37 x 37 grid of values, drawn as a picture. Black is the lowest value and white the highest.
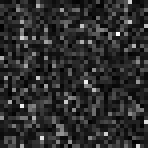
Mirror symmetry: none. Calmest part: middle right. Seam: none. Histogram: skewed, a long tail of high values. Slope: none. Average level on the scale: 20%.
